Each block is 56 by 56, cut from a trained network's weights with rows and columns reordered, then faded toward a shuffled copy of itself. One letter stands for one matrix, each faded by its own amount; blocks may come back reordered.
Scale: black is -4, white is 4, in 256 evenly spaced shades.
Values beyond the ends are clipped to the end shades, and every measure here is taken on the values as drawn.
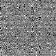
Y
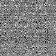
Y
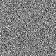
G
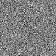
G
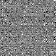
Y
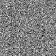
G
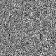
G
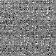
Y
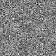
G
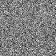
G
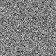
G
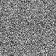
G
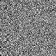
G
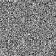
G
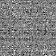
Y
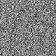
G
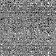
Y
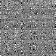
Y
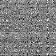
Y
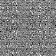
Y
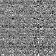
Y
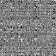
Y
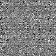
Y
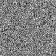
G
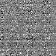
Y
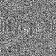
G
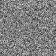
G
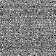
Y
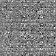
Y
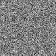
G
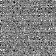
Y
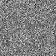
G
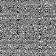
Y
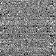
Y
